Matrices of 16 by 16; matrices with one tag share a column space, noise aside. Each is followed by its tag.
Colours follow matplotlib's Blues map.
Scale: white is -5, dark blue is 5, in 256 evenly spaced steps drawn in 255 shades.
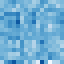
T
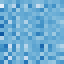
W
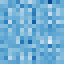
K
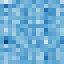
K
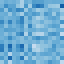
W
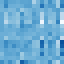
T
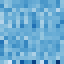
T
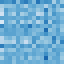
K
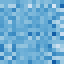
W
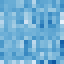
T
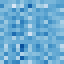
W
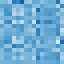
K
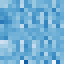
T
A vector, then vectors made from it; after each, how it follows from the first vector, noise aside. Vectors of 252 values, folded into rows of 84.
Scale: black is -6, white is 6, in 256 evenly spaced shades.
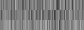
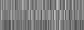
negated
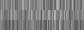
negated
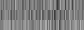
copied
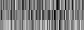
scaled up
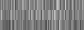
negated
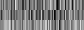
scaled up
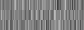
sign-scrambled
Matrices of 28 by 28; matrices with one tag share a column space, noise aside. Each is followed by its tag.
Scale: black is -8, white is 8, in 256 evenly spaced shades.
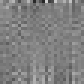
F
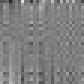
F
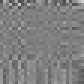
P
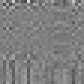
P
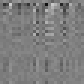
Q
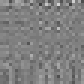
P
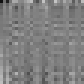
F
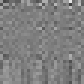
P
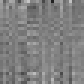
F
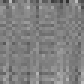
F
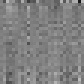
F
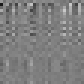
Q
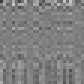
P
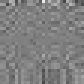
P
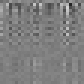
Q
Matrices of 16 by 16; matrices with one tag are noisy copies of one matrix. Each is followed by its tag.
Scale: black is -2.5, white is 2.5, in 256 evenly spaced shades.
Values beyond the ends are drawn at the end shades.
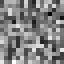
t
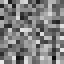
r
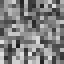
t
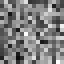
r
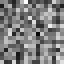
r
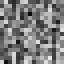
r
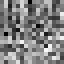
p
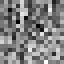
p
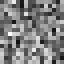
t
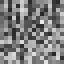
p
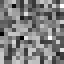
t
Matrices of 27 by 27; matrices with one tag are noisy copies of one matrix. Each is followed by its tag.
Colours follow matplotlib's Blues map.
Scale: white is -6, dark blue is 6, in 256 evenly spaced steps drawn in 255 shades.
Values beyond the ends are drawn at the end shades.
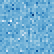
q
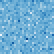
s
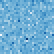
s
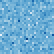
s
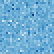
q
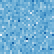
s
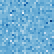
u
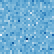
s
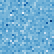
u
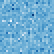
q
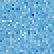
q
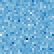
s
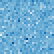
s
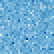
s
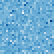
u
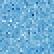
q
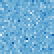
s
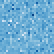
q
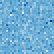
u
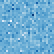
q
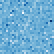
u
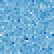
s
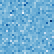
u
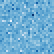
q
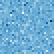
u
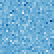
u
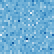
s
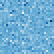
u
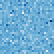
u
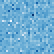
q
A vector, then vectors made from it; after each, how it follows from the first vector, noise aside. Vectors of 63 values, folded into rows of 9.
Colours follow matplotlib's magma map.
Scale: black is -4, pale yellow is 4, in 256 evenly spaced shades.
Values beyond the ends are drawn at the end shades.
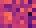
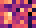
scaled up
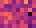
copied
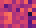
copied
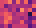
copied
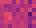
shrunk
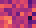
wrapped around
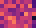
wrapped around
